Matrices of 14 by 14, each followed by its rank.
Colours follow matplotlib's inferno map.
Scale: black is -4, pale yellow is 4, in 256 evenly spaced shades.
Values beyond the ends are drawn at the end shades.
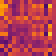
three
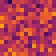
full rank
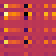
one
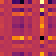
one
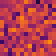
full rank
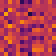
three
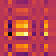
one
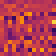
three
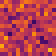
full rank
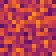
full rank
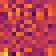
three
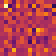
three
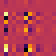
one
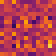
three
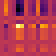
one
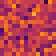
full rank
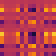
one
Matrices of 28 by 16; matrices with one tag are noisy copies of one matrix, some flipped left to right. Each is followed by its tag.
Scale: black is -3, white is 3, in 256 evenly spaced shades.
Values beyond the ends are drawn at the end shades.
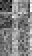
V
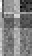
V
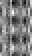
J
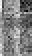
V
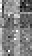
V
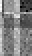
V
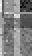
V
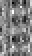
J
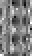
J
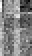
V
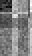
V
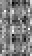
J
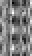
J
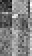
V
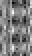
J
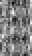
J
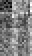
V
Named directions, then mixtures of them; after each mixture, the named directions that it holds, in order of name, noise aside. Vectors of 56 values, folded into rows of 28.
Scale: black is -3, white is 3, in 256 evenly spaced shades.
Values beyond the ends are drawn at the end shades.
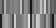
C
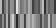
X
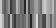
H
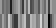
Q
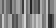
C, Q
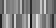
C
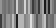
H, Q, X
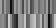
Q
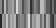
C, X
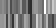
C, H, X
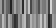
Q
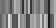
Q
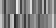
C, H, X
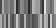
X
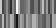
H, Q, X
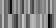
Q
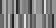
C, X
